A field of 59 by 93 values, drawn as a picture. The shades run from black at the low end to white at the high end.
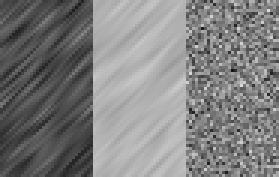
The table splits into one row of 3 panels. Panel 1,1: low, slanting up to the right. Panel 1,2: high, slanting up to the right, faint in contrast. Panel 1,3: middling, fine-grained, strong in contrast.
